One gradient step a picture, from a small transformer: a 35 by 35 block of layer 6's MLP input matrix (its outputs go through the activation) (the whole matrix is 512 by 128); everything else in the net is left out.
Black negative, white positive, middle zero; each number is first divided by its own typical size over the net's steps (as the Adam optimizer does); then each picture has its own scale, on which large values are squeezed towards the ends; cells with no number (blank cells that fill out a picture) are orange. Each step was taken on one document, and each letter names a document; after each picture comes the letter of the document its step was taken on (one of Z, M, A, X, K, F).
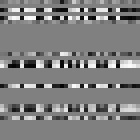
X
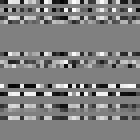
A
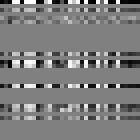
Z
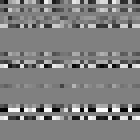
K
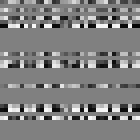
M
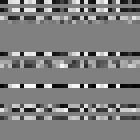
X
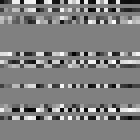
Z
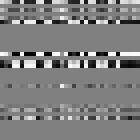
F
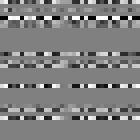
K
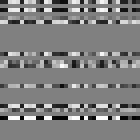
A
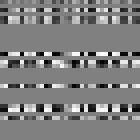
K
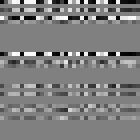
X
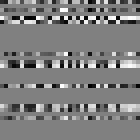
X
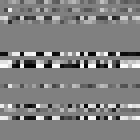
M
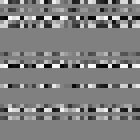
K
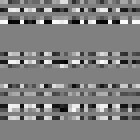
A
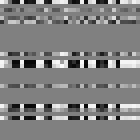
X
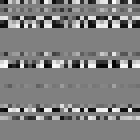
M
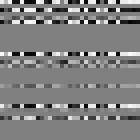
Z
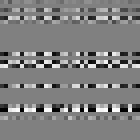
M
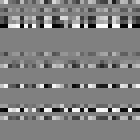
K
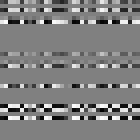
A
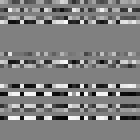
A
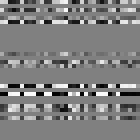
A
